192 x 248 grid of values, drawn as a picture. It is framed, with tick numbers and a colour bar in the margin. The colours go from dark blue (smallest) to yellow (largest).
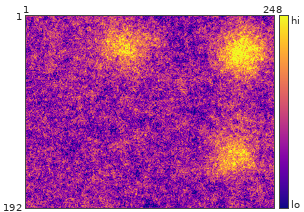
Mirror symmetry: none. Odd rows or columns: none. Ninth with the highest average: top right. Bumps: three.
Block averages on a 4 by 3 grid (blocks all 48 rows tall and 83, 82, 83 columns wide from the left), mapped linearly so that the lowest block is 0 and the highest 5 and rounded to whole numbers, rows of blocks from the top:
2 3 5
1 1 2
0 0 3
1 0 2
